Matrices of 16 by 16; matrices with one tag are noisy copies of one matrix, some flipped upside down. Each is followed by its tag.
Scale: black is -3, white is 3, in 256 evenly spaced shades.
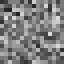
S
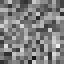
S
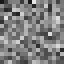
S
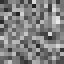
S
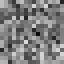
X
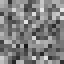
X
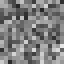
X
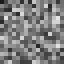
S
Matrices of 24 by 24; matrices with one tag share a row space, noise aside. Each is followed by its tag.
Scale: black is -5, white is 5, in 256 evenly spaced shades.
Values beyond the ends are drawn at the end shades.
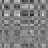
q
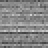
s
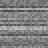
s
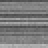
s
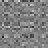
q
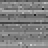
s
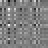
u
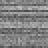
s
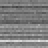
s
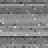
s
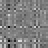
u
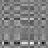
q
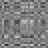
q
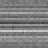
s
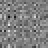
u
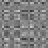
q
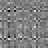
u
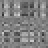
q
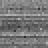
s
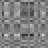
q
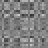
q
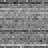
s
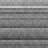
s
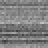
s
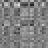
q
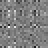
u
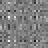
u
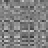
q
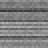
s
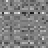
q
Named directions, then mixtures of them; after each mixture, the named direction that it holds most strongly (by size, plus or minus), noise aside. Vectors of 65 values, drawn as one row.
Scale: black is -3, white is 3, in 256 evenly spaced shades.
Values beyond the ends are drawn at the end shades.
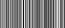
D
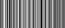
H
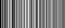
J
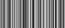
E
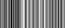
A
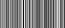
D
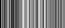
A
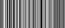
H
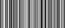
H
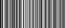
H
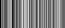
J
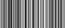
A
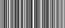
H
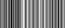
A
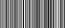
D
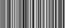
E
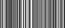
D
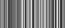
A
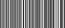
D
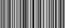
E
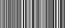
D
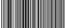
J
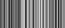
A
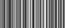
E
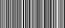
D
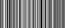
H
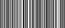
D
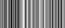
A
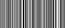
D
